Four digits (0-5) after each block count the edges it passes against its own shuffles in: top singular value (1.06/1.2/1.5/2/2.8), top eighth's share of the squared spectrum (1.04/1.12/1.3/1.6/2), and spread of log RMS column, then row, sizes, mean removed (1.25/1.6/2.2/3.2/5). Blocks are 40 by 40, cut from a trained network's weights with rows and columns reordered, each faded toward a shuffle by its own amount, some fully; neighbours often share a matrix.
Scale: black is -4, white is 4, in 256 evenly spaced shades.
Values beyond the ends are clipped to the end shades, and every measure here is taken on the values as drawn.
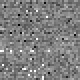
2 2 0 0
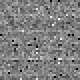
2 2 1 0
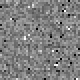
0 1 0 0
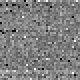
2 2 1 1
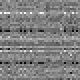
4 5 2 2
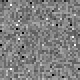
0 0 0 0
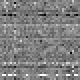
4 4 2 2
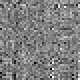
3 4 1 2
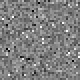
0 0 0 0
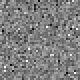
0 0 0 0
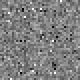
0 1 0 1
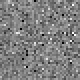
2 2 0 1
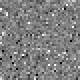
1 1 0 0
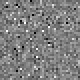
0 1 0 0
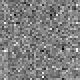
3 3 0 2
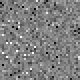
0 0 0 0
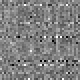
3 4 1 2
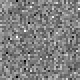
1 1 0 0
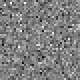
0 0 0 0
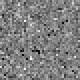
1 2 0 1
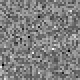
0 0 0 0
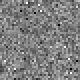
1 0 0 0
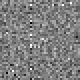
2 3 1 0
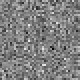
3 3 1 1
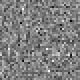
2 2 0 1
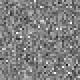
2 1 0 1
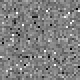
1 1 0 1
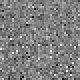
2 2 0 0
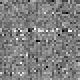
2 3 0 2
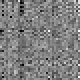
4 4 2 2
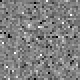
2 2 0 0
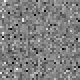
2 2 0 0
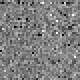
2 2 0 1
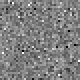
1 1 0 0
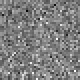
2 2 0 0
